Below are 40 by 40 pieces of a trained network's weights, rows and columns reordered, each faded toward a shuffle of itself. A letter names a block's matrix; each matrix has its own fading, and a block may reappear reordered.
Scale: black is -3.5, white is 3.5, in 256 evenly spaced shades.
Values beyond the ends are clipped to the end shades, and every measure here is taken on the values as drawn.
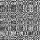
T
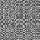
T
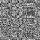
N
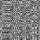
T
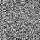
N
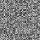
N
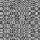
T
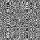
T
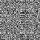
N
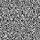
N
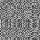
T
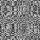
T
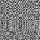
T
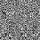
N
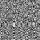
N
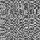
T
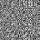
N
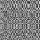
T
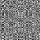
T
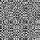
T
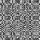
T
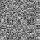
N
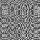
T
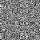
N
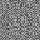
T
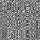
T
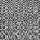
T
